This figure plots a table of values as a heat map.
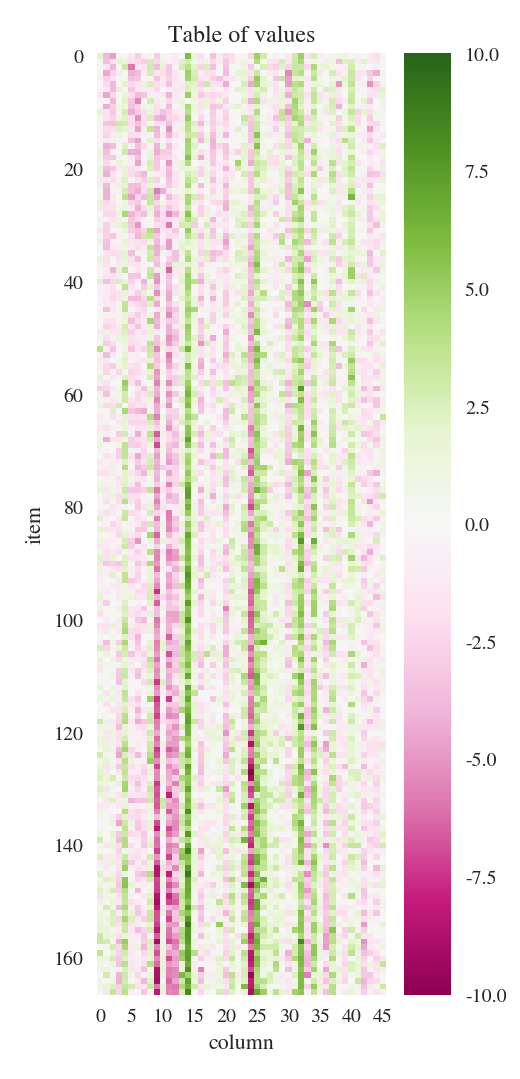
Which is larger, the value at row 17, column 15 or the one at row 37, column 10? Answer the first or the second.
the first
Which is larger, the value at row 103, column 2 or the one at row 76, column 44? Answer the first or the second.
the first
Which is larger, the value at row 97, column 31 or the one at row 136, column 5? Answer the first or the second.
the first
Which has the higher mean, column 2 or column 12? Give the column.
2
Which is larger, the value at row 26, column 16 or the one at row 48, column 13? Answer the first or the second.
the second
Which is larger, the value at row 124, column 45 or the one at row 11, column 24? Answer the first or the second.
the first
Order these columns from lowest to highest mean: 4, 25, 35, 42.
42, 35, 4, 25
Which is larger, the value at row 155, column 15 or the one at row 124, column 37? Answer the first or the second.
the second
